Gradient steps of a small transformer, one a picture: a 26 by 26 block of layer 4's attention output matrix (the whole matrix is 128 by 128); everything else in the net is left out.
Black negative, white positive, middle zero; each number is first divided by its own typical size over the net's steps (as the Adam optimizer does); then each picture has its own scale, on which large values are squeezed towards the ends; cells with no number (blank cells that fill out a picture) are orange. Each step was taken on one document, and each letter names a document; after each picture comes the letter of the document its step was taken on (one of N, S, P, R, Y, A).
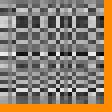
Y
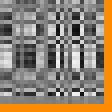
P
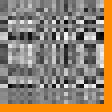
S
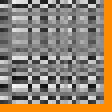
Y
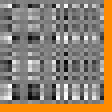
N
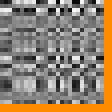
P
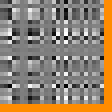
N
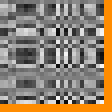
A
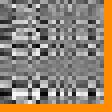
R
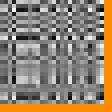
A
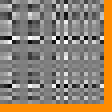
N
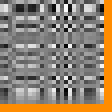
A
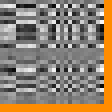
A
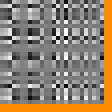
N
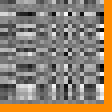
S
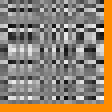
S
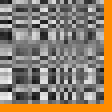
R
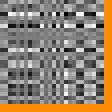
S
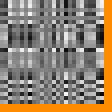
S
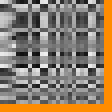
R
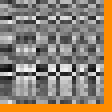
P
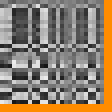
R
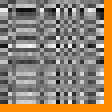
A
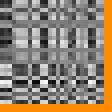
R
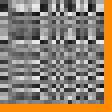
R
